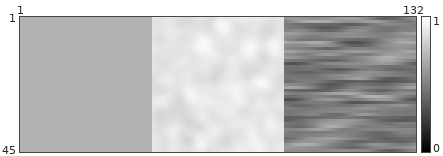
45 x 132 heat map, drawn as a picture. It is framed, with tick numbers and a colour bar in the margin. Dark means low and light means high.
The table splits into one row of 3 panels. Panel 1,1: high, flat. Panel 1,2: very high, blotchy, faint in contrast. Panel 1,3: middling, streaked across.
